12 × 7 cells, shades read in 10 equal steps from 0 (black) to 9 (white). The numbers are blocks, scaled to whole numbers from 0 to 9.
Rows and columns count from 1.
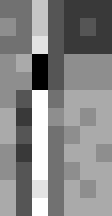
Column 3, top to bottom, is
7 7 8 0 0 9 9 9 9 9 8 9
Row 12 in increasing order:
3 4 6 6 6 6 9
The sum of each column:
62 42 84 44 56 57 57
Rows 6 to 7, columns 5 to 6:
6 6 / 6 5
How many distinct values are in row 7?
4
